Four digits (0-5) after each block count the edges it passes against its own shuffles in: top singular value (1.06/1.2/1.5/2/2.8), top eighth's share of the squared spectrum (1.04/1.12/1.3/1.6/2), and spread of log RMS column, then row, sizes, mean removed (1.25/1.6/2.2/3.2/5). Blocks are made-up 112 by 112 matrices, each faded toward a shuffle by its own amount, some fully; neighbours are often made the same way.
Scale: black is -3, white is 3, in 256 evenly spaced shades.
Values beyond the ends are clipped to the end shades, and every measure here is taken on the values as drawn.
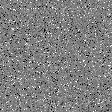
2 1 0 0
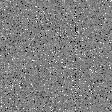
2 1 0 0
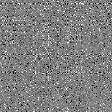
4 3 2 2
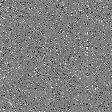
2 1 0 0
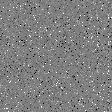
3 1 0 0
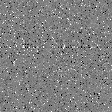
3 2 0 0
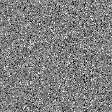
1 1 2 0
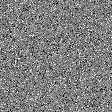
0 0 0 0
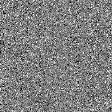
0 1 3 0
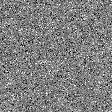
0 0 0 0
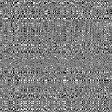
5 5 3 4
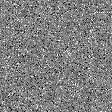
2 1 0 0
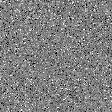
3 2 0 1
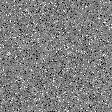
0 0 0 0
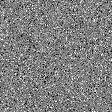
1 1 0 0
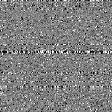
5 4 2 3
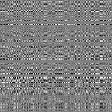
5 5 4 5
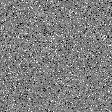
3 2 0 0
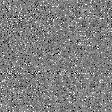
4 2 1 2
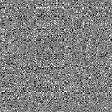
4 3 2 3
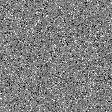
2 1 0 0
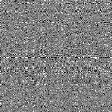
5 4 2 3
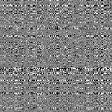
5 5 3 4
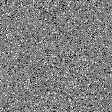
3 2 0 0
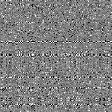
5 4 2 3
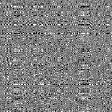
5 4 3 3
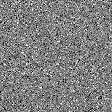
3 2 0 0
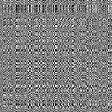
5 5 4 4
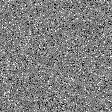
1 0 0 0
